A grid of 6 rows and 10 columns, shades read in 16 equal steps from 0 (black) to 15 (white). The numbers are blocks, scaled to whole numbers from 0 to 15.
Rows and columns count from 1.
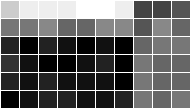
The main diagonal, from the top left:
12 7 2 0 1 1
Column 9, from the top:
4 8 7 6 6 6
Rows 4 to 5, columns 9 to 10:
6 6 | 6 6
